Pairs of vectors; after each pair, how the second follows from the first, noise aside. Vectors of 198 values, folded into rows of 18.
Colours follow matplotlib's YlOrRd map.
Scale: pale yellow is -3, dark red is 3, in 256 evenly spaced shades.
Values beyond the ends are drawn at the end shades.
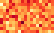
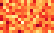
sign-scrambled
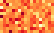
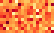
wrapped around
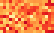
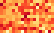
wrapped around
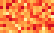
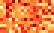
sign-scrambled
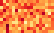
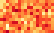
sign-scrambled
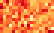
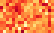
wrapped around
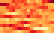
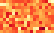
sign-scrambled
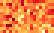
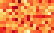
wrapped around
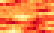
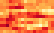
wrapped around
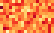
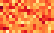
sign-scrambled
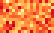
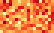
wrapped around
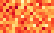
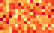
wrapped around
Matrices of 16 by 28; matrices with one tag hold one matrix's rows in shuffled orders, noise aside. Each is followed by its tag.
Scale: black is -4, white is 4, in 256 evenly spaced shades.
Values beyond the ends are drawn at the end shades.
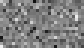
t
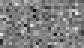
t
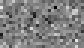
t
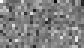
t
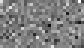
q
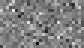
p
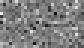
t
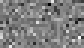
q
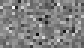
p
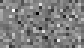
p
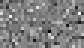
q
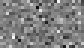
p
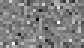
p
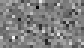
p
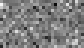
t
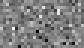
p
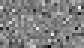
q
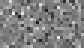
p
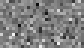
p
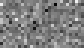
t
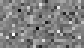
p
